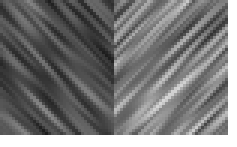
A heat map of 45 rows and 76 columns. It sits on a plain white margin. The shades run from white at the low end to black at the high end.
It is made of 1 by 2 panels. Panel 1,1: high, slanting down to the right. Panel 1,2: middling, slanting up to the right, strong in contrast.
